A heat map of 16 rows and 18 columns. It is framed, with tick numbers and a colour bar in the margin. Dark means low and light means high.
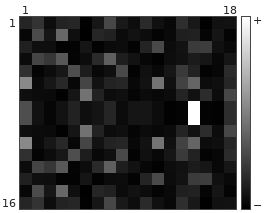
Slope: none. Average level on the scale: 10%. Roughest part: middle right. Mirror symmetry: top to bottom. Histogram: skewed, a long tail of high values.
